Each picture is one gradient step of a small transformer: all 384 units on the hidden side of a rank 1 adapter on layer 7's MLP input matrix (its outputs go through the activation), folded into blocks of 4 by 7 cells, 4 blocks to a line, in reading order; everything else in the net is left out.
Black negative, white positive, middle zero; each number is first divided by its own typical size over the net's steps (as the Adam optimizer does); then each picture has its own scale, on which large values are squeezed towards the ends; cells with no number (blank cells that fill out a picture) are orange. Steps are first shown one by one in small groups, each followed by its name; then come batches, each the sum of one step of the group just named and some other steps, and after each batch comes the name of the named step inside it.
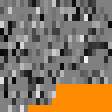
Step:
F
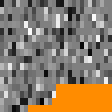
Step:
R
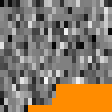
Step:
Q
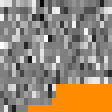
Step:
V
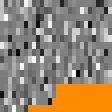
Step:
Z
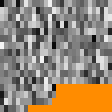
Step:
Q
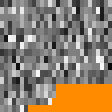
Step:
F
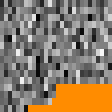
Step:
Q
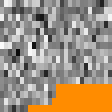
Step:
V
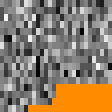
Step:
Z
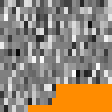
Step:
Z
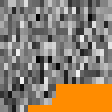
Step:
F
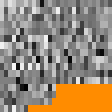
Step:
V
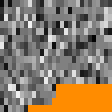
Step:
Q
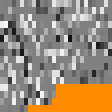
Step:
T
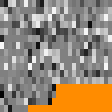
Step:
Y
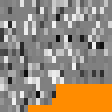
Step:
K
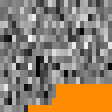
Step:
T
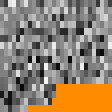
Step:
Y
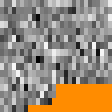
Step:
T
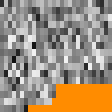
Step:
K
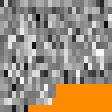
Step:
T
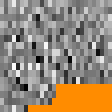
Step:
K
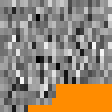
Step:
K
